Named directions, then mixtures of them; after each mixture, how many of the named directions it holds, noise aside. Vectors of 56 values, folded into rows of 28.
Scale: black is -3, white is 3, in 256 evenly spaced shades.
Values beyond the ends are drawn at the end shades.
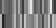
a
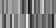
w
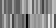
one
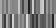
one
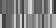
one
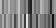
two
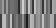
two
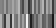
one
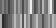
one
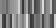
two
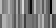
one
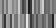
one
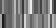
one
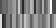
two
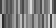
one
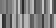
two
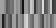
two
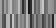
one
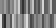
two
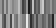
one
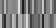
two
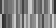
one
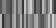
one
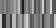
two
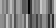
two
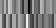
one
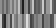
two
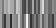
one
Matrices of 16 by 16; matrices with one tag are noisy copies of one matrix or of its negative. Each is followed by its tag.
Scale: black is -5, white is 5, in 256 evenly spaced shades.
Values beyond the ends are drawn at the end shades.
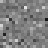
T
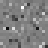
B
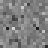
B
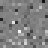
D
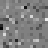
T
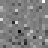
D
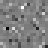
B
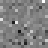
D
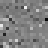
T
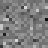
T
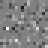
B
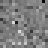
D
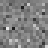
B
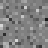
T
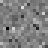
B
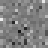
D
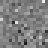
D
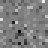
D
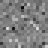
B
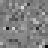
B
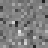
D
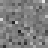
D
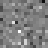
D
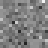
D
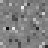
B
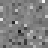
D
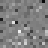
D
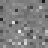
D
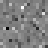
B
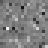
B
